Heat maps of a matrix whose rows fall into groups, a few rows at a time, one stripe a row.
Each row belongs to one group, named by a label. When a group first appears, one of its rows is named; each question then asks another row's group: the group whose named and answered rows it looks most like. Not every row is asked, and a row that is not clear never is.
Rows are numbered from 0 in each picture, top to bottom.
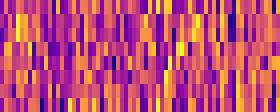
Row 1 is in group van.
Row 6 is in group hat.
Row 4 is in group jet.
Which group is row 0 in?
hat
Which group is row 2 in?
van
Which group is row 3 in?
jet
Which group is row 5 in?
van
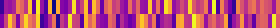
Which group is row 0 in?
hat
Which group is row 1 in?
van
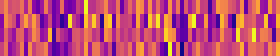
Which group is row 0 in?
jet
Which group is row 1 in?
hat
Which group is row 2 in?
hat
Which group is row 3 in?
jet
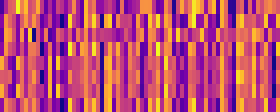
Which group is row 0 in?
van
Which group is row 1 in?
hat
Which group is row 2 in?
jet
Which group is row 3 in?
hat
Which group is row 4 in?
hat
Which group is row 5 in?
hat
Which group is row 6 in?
hat
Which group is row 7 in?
hat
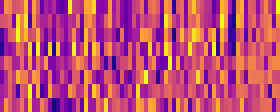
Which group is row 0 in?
van
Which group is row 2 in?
van
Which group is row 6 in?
hat
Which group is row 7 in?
jet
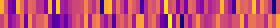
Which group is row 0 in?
hat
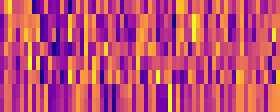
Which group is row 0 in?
jet
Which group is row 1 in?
van
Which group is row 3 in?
jet
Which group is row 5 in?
hat
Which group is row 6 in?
jet
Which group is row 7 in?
jet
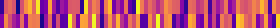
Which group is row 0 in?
hat
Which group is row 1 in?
hat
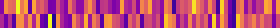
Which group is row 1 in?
hat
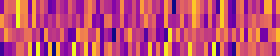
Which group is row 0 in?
van
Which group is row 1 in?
van
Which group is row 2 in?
jet
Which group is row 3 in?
hat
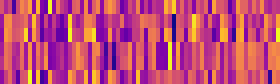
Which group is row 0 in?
hat
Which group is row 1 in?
van
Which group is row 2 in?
van
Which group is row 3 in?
jet
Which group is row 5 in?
hat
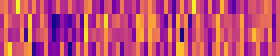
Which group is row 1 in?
jet
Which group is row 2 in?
jet
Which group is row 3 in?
jet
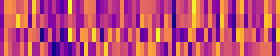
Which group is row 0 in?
van
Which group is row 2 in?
hat
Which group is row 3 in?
jet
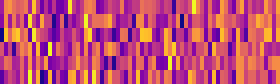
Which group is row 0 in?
van
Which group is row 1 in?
jet
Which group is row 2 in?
van
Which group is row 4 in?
jet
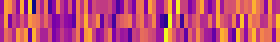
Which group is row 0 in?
jet
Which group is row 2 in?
van
